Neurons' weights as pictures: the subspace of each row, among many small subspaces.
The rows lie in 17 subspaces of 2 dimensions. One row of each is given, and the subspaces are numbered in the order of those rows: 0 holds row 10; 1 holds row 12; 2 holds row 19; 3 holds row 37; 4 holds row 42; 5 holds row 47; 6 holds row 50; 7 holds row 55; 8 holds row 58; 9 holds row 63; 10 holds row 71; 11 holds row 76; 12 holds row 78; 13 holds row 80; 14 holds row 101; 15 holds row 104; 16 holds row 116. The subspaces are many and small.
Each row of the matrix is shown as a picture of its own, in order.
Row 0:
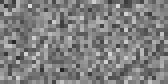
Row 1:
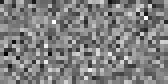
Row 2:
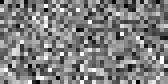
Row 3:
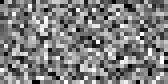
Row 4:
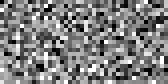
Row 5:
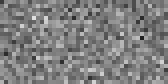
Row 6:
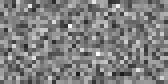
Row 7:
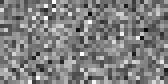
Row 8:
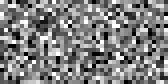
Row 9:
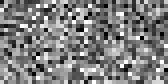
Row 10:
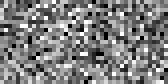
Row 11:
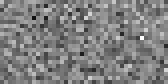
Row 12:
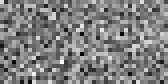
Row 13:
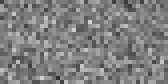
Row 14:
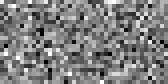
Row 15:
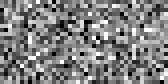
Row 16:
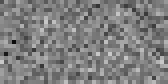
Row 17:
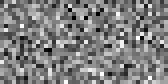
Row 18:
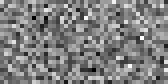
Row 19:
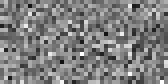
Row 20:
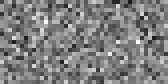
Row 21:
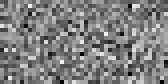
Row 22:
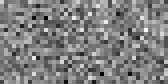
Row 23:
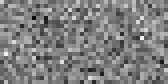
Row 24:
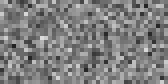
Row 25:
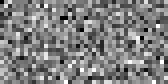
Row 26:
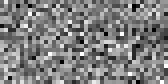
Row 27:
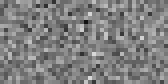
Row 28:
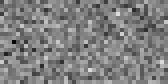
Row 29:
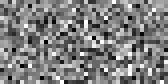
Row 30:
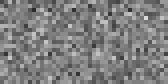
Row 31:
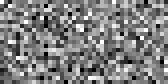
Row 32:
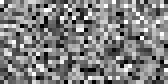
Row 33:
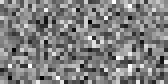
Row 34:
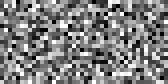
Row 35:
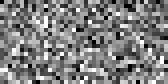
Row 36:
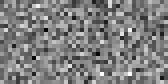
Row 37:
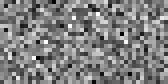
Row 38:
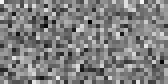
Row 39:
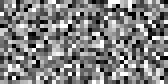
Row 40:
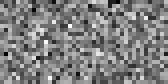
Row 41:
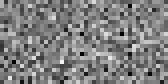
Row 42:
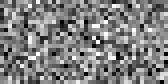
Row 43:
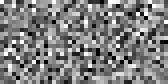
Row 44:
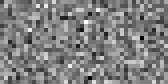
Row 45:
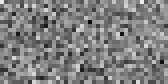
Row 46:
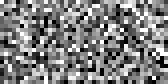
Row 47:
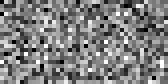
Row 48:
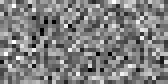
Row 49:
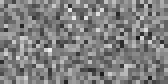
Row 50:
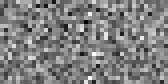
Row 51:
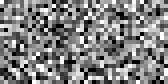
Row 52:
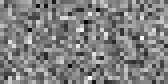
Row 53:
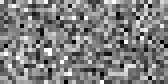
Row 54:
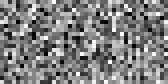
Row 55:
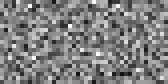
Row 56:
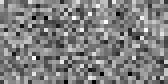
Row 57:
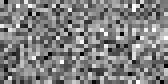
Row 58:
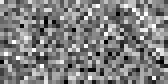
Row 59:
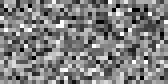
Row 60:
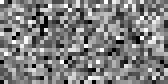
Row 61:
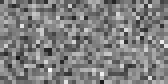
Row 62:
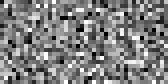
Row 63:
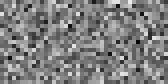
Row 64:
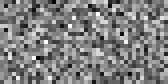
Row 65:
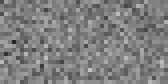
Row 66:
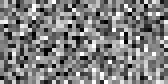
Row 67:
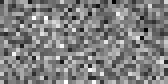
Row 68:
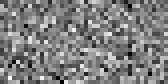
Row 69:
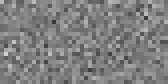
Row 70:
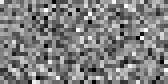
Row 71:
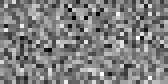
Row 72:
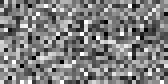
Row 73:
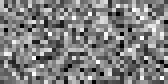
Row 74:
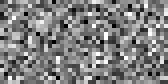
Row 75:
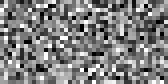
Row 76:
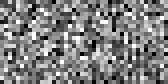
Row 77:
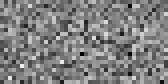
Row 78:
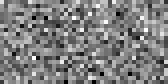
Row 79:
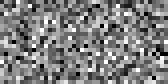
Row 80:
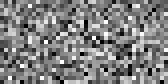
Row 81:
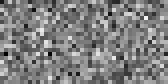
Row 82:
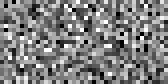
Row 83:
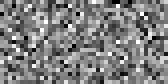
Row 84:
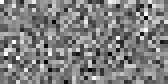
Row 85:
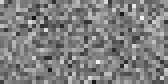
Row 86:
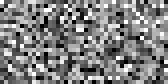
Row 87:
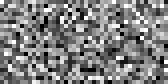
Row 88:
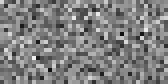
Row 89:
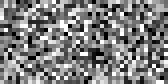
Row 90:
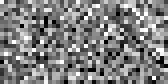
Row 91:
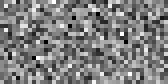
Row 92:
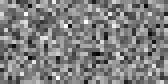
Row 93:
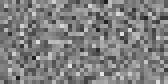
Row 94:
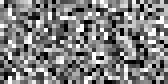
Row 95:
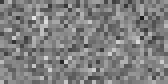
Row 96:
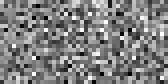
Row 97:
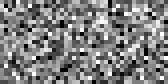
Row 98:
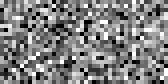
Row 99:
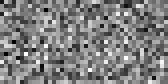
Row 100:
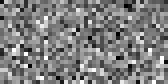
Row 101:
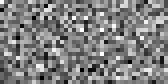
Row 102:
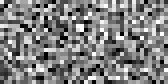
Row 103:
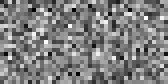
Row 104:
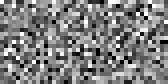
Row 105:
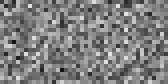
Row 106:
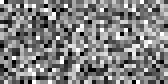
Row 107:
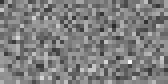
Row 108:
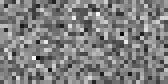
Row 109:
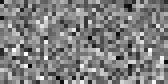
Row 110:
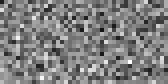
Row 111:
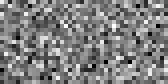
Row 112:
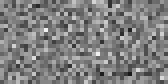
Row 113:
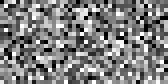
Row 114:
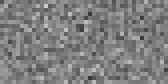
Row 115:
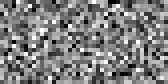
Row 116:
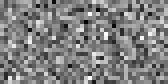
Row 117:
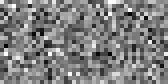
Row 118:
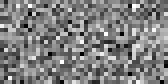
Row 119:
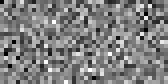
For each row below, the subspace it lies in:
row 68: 1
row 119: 15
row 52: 16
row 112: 12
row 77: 13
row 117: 11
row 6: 7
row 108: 3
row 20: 9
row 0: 5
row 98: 4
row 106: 1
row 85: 9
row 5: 7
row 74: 16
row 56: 12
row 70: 4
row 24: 14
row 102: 6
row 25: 16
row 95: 9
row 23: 7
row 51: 4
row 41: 1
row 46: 8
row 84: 15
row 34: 7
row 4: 14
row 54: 11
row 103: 10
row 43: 15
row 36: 12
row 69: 15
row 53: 11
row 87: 0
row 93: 15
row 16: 8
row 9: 0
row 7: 4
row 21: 2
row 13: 1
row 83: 9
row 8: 6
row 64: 3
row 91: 3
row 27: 6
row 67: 12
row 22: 12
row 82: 10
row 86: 0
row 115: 7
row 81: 10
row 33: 13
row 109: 2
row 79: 8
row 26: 2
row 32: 0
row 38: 1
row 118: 2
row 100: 2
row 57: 2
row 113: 3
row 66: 11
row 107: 14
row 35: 13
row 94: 16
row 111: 14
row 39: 9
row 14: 11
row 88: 3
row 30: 10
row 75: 14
